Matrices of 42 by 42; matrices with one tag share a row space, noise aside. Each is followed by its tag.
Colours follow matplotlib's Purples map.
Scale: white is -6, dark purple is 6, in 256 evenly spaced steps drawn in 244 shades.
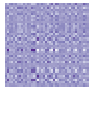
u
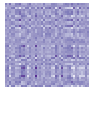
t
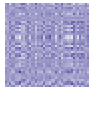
t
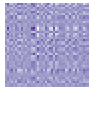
u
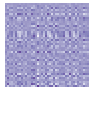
u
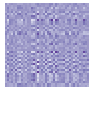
u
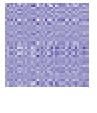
u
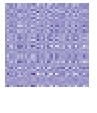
u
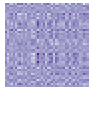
u
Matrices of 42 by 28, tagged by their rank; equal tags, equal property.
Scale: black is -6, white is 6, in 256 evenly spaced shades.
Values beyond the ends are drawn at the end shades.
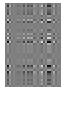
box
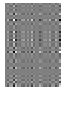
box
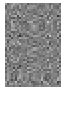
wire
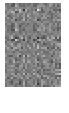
wire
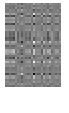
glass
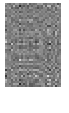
wire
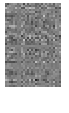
wire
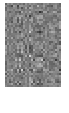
wire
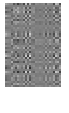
glass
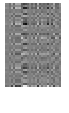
glass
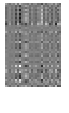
glass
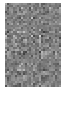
wire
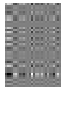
box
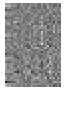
wire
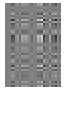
box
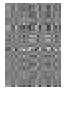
glass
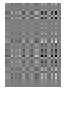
box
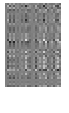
glass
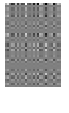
box
